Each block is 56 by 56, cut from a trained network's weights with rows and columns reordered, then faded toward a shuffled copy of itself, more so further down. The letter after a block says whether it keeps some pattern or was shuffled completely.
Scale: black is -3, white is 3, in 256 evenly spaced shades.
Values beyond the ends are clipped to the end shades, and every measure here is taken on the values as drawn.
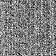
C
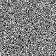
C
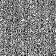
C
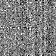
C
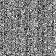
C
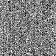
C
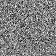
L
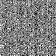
C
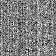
C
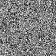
C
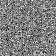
L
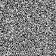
C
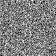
L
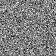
L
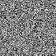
C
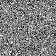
L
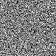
C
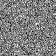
L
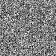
L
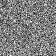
L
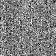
C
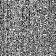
C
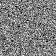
L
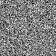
L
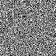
C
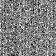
C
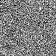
C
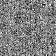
C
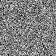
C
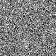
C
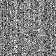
C
